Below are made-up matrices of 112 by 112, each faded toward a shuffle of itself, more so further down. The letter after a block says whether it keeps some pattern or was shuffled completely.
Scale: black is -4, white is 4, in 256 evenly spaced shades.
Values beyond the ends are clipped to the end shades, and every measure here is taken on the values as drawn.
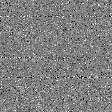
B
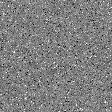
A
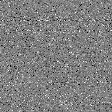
B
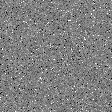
A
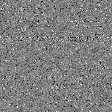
B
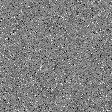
A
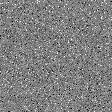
A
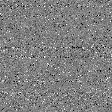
B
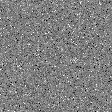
A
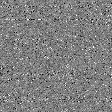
B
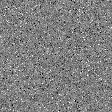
A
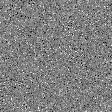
A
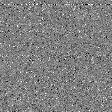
B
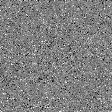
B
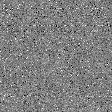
B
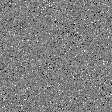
A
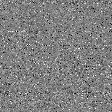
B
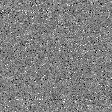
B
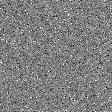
A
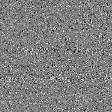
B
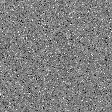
A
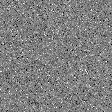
A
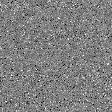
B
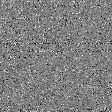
B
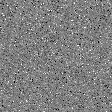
A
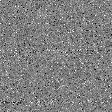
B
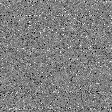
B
